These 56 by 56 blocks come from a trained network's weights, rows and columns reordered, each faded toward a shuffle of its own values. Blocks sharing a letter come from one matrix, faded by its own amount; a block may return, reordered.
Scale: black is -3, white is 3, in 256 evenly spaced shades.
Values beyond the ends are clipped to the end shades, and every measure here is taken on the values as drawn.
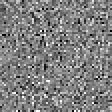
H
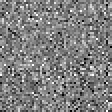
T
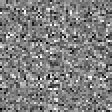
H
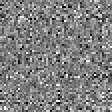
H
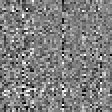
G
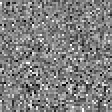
T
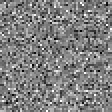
T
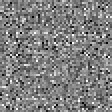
T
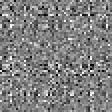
H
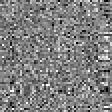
H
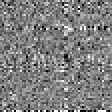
G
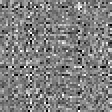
G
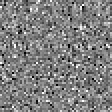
T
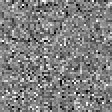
T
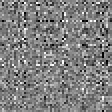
G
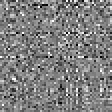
H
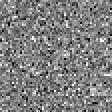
T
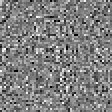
H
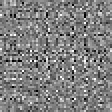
G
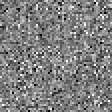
T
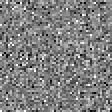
T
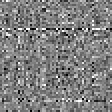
G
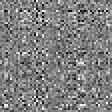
G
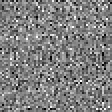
H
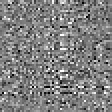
H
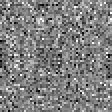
T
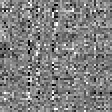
G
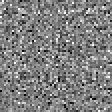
T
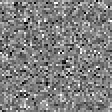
T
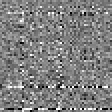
G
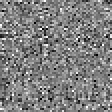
T
